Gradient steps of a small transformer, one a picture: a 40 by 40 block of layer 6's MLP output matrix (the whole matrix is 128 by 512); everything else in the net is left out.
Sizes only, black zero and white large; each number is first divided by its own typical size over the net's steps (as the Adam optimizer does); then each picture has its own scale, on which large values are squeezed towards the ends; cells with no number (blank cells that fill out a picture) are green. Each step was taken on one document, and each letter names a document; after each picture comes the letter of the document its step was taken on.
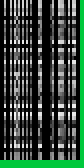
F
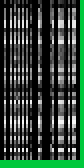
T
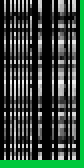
F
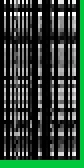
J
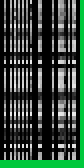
F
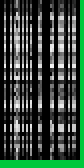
T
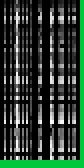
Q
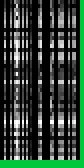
Q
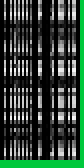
J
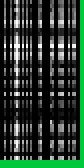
Q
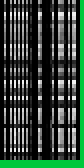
J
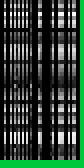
T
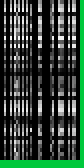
T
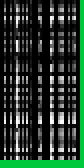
Q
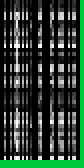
Q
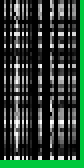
Q
